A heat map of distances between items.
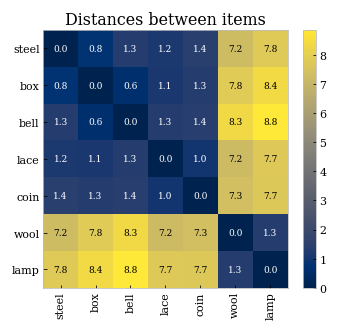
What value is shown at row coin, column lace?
1.0
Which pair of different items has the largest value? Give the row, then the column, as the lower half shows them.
lamp, bell
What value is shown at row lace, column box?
1.1
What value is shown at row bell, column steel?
1.3
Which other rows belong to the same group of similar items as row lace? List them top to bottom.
steel, box, bell, coin
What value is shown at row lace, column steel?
1.2
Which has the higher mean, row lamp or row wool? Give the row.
lamp
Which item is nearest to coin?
lace
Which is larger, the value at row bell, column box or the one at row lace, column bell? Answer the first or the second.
the second
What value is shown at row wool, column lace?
7.2
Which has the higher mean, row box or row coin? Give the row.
coin
